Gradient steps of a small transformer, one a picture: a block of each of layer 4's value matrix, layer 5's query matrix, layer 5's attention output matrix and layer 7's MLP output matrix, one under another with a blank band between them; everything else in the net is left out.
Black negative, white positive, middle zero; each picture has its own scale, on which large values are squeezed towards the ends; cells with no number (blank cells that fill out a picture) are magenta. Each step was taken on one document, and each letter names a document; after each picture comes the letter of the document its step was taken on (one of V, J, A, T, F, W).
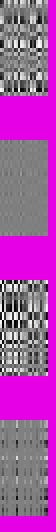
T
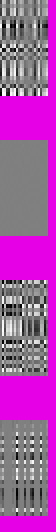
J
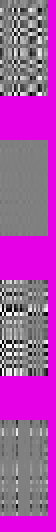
T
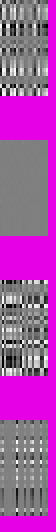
J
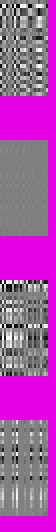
T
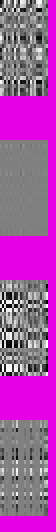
T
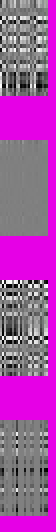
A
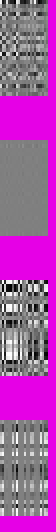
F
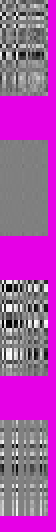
F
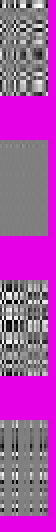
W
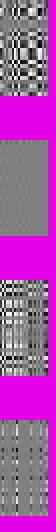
T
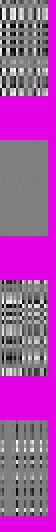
J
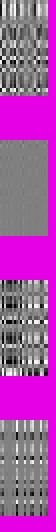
J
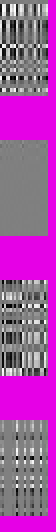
J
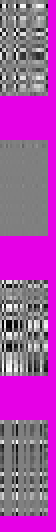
F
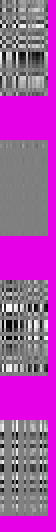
F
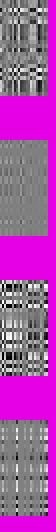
T
